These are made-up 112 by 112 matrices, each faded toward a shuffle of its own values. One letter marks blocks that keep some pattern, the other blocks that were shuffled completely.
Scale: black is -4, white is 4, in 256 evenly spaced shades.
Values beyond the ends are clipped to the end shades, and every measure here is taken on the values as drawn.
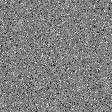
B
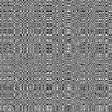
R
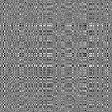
R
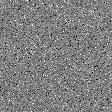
B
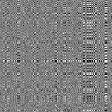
R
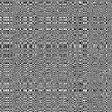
R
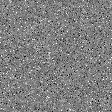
B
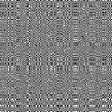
R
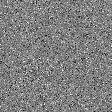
B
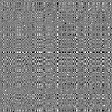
R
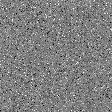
B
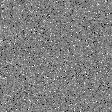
B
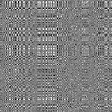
R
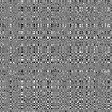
R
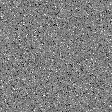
B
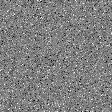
B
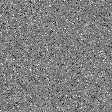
B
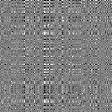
R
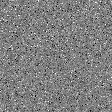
B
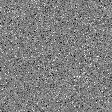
B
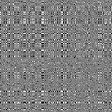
R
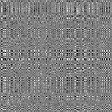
R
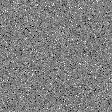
B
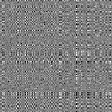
R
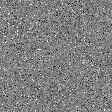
B
